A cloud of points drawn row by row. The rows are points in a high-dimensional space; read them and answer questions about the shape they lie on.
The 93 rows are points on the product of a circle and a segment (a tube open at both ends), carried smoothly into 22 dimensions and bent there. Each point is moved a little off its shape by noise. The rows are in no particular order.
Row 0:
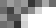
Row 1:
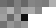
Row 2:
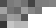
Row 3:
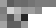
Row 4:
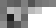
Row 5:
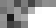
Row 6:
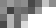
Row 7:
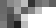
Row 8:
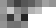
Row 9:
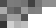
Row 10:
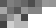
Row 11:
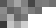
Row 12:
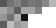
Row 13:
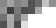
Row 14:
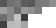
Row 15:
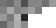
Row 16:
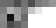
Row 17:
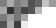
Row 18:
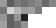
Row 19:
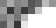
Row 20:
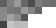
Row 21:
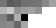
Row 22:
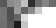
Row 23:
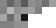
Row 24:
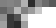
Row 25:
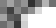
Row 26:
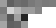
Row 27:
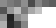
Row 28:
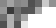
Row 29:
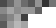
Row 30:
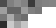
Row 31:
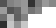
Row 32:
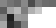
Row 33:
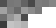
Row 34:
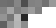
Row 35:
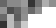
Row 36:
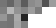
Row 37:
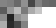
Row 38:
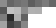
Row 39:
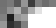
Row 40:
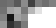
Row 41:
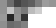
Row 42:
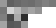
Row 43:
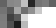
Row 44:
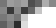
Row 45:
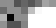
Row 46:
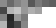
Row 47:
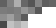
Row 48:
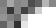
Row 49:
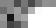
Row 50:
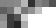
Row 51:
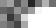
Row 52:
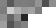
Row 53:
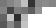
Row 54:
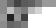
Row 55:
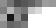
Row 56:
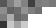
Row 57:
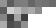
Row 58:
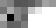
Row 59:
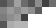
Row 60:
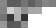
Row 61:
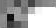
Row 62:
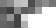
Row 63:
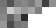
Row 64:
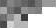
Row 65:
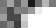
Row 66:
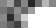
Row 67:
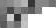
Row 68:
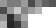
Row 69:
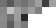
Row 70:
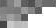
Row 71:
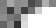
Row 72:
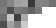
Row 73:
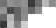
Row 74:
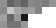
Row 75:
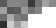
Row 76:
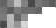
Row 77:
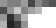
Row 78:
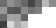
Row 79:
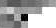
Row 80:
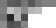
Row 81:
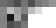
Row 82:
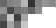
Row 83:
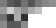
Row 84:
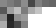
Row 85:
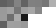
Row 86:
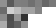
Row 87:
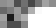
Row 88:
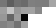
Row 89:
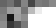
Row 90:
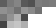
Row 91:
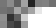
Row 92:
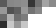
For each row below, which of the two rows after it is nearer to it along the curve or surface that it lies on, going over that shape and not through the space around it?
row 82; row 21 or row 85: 85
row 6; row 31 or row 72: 31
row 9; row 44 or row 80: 44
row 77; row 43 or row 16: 43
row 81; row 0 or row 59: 0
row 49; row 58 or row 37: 58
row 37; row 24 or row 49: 24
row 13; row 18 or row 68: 68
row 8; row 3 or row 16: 16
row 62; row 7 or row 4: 7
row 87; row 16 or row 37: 16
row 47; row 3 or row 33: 33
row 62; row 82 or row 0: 82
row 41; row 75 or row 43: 43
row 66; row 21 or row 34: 21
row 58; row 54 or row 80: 54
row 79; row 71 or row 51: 51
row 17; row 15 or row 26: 15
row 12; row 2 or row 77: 2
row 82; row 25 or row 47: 47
